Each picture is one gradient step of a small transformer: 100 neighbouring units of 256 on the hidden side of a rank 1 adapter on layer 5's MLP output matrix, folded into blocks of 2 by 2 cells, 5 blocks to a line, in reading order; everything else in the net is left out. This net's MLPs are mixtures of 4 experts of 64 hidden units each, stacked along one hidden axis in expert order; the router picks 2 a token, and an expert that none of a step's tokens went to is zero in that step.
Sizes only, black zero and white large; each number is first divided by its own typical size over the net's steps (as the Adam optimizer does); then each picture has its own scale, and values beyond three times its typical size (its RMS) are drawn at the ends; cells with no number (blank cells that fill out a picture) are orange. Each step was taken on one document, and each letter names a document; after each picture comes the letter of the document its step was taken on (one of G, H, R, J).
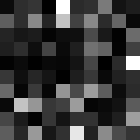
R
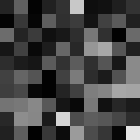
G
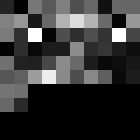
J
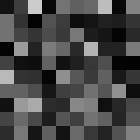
G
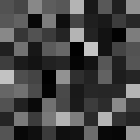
G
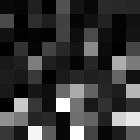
R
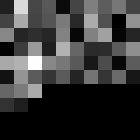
J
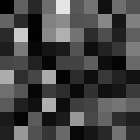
J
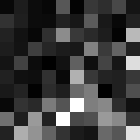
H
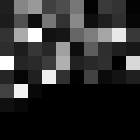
J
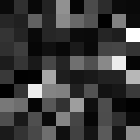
H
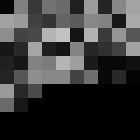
J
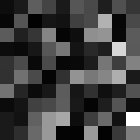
G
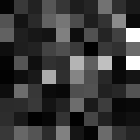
H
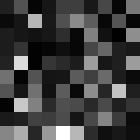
R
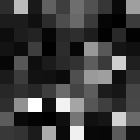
R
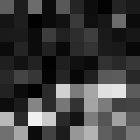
G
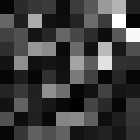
H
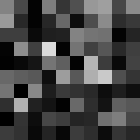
G
